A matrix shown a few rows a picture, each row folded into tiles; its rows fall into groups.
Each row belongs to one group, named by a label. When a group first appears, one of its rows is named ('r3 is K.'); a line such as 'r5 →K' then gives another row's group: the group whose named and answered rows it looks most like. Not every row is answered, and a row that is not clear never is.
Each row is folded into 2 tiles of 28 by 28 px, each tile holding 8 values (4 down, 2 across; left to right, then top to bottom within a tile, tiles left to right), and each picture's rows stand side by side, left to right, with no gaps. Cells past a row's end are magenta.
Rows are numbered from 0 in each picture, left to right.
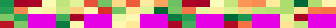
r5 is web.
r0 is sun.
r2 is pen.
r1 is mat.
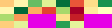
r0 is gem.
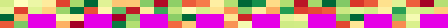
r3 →sun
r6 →sun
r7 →sun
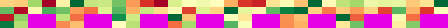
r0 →pen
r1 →web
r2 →sun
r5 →gem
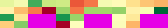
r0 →web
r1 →sun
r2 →pen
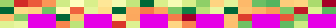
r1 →web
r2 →web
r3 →gem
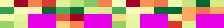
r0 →pen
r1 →gem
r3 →web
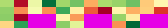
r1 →mat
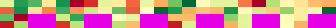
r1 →sun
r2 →pen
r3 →web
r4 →sun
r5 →pen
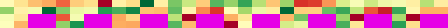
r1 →pen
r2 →gem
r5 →pen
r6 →mat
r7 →mat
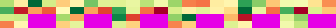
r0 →web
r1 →gem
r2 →mat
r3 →sun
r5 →sun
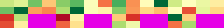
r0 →gem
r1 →gem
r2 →mat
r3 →web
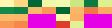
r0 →gem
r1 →web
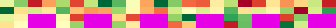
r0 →sun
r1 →mat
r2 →mat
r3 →sun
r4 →sun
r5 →pen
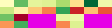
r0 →web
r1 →web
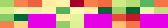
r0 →sun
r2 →gem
